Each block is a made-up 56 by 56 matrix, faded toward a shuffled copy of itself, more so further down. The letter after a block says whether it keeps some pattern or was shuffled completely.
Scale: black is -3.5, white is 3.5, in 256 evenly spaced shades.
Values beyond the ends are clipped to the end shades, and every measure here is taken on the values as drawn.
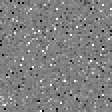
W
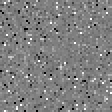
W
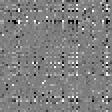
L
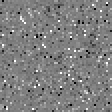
W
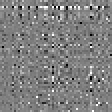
L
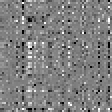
L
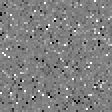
W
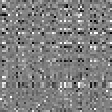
L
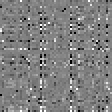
L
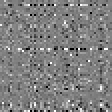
L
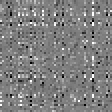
L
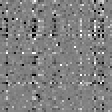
L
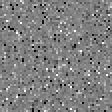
W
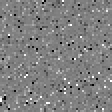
W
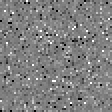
W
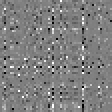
L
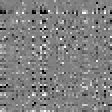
L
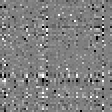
L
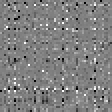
L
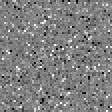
W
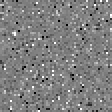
W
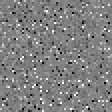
W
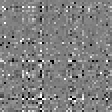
L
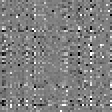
L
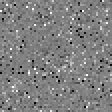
W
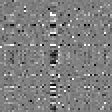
L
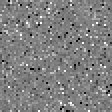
W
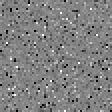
W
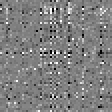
L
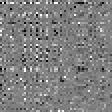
L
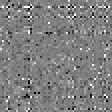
L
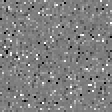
W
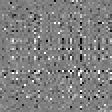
L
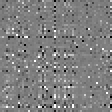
L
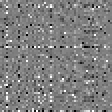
L
